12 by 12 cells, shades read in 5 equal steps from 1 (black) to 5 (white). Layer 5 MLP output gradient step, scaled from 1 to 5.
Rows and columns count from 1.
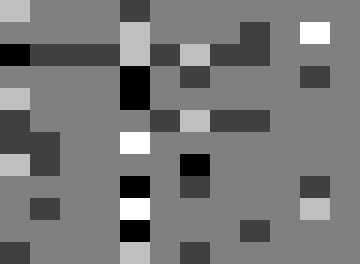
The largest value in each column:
4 3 3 3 5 3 4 3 3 3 5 3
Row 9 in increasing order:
1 2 2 3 3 3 3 3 3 3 3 3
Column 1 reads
4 3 1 3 4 2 2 4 3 3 3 2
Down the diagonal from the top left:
4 3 2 3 1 2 3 3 3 3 3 3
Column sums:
34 32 35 35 34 34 33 34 32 36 37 36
